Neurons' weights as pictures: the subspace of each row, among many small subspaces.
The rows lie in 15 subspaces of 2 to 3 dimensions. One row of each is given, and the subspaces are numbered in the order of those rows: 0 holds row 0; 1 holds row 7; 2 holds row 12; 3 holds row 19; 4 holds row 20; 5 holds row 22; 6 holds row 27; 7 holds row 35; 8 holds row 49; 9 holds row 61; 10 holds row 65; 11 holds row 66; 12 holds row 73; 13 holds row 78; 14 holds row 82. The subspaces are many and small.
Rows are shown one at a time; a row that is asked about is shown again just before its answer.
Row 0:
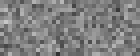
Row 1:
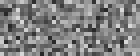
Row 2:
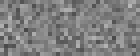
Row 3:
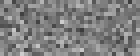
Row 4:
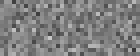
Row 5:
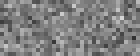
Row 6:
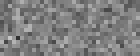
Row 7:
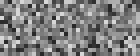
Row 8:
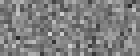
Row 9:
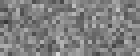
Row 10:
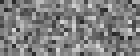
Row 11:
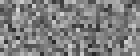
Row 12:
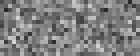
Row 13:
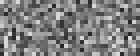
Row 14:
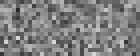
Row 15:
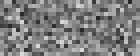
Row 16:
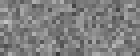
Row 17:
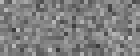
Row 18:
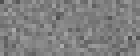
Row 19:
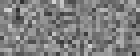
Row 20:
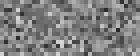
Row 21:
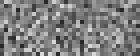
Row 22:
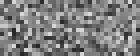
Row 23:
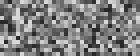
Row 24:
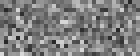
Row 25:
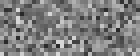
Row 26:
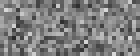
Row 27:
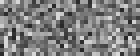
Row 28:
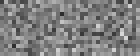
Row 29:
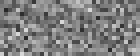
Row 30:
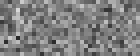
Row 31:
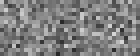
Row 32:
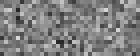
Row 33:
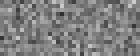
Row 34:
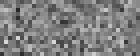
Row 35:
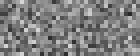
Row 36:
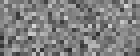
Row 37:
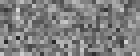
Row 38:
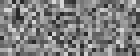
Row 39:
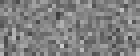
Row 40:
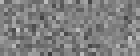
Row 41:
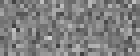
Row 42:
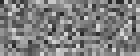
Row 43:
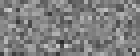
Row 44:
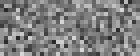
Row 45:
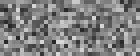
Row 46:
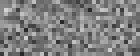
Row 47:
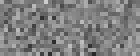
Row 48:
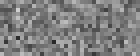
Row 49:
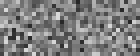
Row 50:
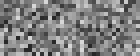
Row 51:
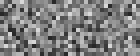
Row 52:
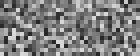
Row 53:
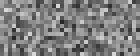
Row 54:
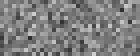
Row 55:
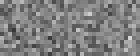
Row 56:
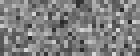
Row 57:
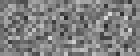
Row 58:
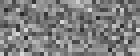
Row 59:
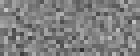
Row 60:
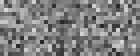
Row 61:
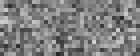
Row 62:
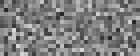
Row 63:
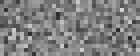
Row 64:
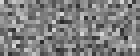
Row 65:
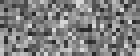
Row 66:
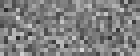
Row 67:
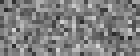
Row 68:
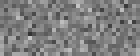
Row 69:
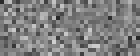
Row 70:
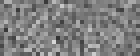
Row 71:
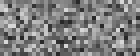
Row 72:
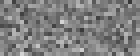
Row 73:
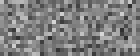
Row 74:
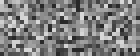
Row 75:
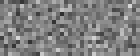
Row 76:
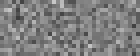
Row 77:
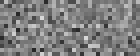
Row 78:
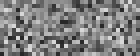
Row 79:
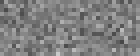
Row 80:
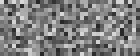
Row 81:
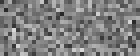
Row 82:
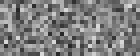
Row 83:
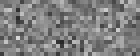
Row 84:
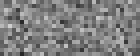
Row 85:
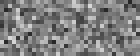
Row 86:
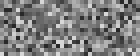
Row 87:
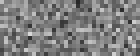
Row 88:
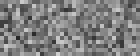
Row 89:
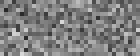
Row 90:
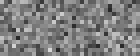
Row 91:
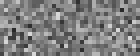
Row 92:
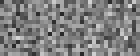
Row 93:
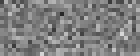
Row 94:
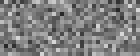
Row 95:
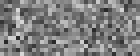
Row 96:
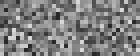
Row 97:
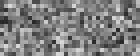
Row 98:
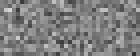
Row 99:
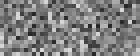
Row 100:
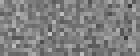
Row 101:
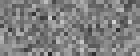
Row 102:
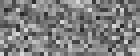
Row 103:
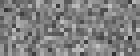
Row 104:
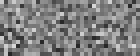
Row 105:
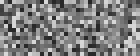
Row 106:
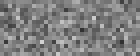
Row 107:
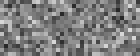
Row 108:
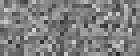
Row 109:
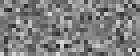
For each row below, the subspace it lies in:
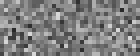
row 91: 8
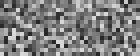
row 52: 11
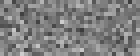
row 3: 5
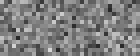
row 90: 2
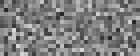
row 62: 11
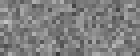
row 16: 0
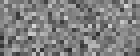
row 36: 10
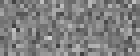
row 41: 4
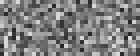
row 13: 6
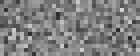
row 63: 8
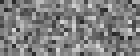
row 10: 2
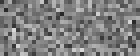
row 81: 11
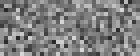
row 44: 11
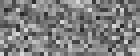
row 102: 7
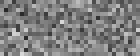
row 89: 7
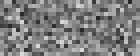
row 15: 5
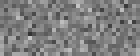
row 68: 10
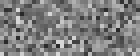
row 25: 4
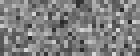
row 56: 10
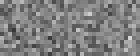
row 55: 5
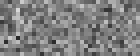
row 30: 1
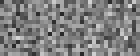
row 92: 14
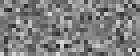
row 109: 3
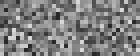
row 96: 8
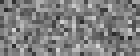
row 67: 2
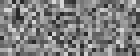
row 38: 3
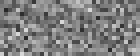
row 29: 7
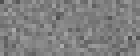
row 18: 6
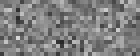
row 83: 4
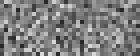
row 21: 6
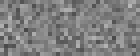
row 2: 12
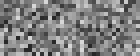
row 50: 8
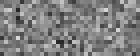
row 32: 4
